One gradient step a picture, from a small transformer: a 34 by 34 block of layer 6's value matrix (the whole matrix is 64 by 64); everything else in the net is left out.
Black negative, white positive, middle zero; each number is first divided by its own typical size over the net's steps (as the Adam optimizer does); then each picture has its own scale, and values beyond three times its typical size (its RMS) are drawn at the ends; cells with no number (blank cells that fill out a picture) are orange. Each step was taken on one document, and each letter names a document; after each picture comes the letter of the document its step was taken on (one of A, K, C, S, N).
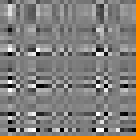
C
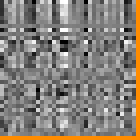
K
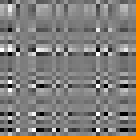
C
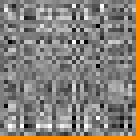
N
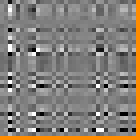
C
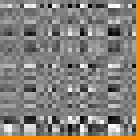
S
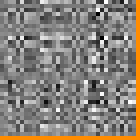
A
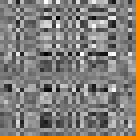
A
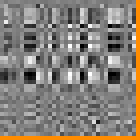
S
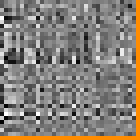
N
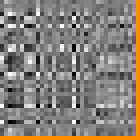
N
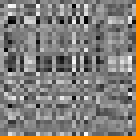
N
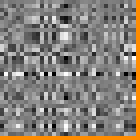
K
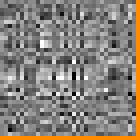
N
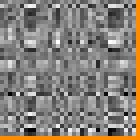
S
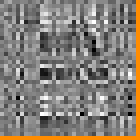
A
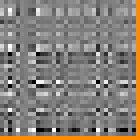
C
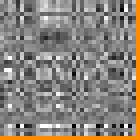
N
